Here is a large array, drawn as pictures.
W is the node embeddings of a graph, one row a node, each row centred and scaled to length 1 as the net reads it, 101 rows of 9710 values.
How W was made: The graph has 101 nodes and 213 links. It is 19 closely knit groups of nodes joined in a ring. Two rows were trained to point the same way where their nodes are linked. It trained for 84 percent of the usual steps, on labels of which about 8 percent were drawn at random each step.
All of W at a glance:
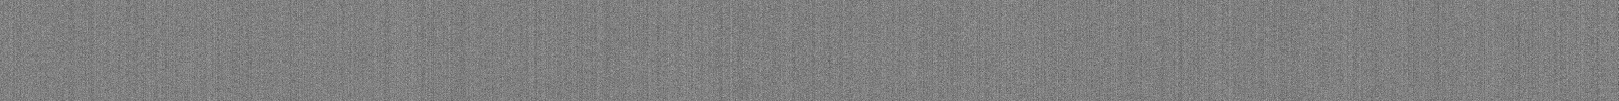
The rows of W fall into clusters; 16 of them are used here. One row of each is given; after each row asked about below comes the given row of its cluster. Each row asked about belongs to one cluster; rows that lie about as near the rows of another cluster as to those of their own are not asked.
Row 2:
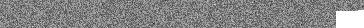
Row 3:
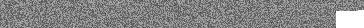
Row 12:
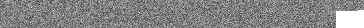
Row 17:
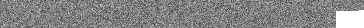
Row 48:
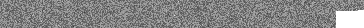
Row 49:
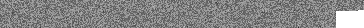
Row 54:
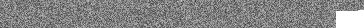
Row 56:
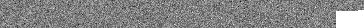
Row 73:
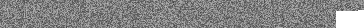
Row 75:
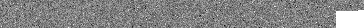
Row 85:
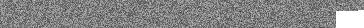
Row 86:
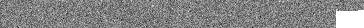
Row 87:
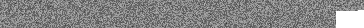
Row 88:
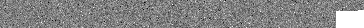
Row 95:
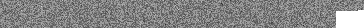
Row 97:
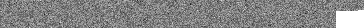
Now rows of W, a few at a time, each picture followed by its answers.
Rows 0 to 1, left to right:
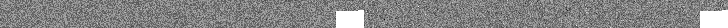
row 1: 3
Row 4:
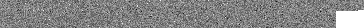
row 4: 73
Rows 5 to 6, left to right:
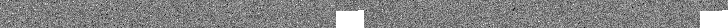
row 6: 48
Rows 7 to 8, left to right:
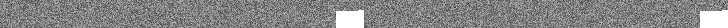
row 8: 86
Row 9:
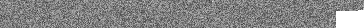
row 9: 49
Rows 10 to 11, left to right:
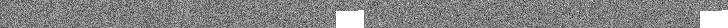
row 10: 86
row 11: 3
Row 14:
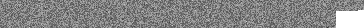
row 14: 95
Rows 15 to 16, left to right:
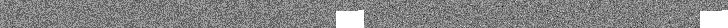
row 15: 3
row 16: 3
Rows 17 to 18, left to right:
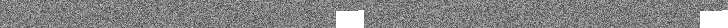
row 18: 75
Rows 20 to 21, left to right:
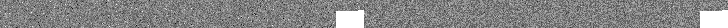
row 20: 88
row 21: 56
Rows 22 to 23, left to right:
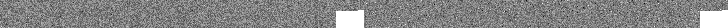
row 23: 88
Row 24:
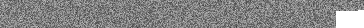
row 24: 87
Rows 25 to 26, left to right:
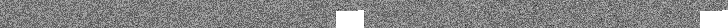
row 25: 85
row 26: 97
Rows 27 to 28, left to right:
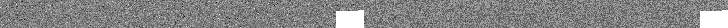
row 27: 75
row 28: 12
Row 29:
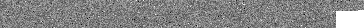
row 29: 12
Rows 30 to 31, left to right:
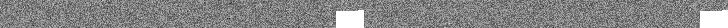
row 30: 2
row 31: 97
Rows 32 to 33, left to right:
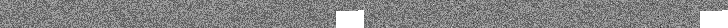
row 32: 49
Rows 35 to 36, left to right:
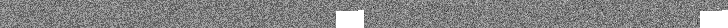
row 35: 97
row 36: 2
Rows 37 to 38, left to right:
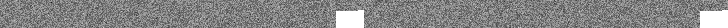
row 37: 85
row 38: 75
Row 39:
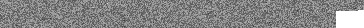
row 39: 49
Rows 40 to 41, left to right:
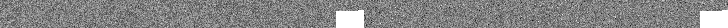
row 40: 2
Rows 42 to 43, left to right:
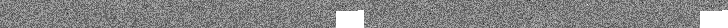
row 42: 95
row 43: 87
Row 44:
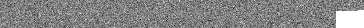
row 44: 87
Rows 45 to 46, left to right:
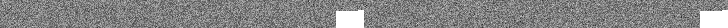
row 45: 95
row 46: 97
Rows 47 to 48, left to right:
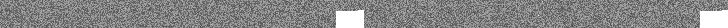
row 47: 48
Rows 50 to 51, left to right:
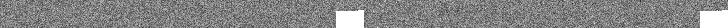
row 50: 56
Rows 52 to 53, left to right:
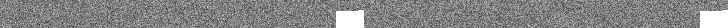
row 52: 73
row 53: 12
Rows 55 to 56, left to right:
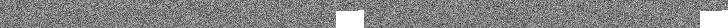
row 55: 54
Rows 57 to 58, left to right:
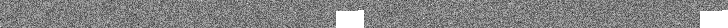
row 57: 2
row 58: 97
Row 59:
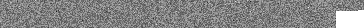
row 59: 17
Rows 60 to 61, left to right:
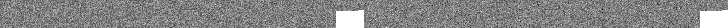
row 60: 73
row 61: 73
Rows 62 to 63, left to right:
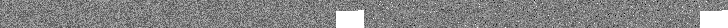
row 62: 97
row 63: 48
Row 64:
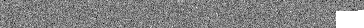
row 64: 3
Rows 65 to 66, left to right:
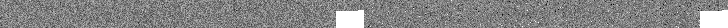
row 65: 88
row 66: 54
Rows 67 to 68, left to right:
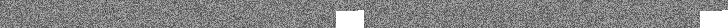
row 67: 48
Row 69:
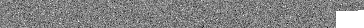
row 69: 88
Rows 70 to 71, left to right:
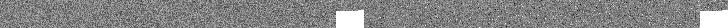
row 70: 2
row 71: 54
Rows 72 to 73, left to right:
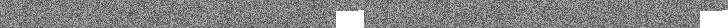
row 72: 85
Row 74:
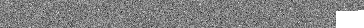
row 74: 2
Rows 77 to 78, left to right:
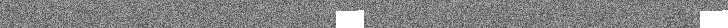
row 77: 48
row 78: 12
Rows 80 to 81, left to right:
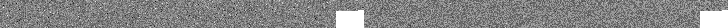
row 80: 73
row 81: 87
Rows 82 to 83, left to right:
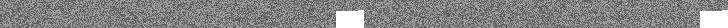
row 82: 49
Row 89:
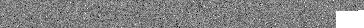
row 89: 12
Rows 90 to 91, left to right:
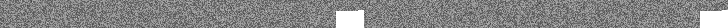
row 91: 88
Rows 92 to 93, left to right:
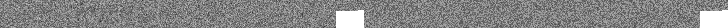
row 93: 87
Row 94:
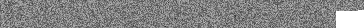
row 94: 3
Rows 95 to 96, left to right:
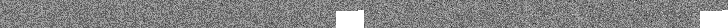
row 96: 17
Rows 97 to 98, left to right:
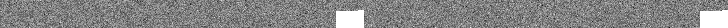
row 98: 49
